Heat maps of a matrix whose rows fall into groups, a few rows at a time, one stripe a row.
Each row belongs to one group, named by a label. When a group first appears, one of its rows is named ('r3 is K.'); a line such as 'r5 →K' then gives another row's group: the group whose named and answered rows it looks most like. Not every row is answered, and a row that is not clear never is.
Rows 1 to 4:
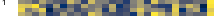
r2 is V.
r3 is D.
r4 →D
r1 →D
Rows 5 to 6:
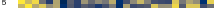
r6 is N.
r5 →V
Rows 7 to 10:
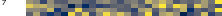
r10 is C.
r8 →N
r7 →D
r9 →D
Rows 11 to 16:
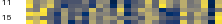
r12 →D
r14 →V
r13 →V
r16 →V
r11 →D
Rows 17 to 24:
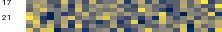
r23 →N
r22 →N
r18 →V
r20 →C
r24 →D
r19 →V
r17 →V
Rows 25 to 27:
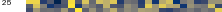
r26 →C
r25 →C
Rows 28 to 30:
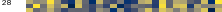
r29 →N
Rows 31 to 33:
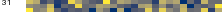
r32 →D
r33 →D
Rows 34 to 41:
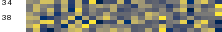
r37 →D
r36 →N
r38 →C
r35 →V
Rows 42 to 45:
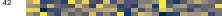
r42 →C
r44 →C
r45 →V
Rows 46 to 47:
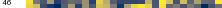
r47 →C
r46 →D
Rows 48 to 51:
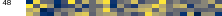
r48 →C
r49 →D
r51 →C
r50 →C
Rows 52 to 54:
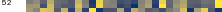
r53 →D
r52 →D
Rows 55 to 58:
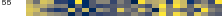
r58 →N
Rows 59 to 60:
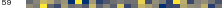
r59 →N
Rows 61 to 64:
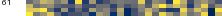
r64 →D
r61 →N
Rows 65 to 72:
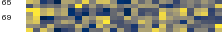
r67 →N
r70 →C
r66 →V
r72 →D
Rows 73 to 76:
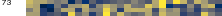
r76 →C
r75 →C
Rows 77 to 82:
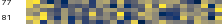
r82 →N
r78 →D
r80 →V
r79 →V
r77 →C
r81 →V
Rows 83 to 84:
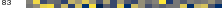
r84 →N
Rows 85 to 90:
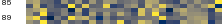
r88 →V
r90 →V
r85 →V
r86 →C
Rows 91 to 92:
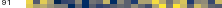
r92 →N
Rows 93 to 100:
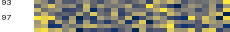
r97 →V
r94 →V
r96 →C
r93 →D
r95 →D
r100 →N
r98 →N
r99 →C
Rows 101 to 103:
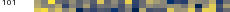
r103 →N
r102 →D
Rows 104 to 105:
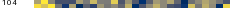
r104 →C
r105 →V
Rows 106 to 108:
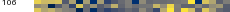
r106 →N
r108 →N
